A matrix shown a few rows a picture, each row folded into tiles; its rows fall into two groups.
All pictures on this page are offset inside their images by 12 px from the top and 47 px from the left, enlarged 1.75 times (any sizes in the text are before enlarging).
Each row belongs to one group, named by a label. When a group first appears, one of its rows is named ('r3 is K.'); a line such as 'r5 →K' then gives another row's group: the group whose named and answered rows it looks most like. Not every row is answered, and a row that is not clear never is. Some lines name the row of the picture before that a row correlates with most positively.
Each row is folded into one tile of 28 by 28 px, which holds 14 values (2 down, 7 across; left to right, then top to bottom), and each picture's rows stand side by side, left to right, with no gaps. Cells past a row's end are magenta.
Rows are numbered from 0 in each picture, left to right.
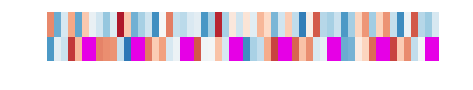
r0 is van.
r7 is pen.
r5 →pen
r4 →van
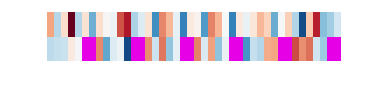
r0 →van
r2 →pen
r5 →pen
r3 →pen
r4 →van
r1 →pen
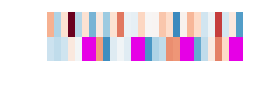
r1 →pen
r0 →van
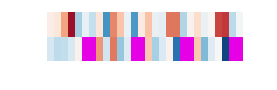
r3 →pen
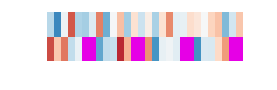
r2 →pen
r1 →van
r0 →pen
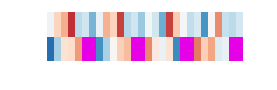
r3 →pen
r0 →van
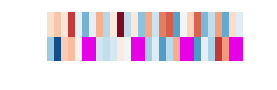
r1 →van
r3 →van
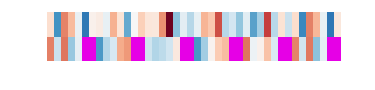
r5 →pen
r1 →van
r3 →van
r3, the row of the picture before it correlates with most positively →0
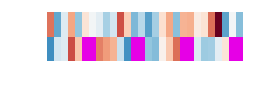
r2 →van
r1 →pen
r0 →van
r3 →van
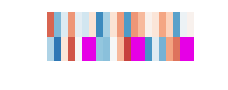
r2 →van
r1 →van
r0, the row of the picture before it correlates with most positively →0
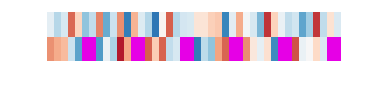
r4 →pen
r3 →van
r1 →van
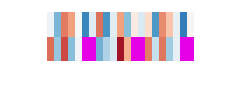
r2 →pen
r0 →pen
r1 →van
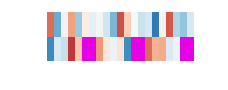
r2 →pen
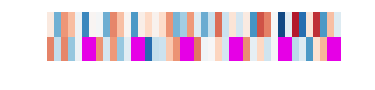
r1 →pen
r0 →pen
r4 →pen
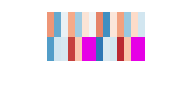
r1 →van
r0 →van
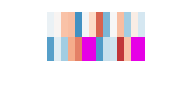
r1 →van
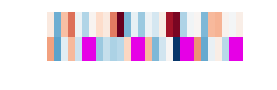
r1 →van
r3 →pen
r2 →pen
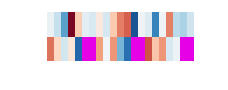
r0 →pen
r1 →pen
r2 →pen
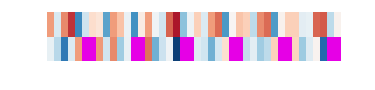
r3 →van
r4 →van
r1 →pen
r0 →van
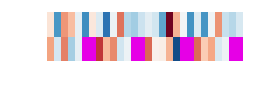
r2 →pen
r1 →pen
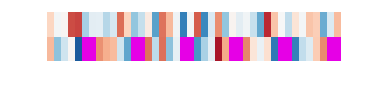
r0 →pen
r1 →pen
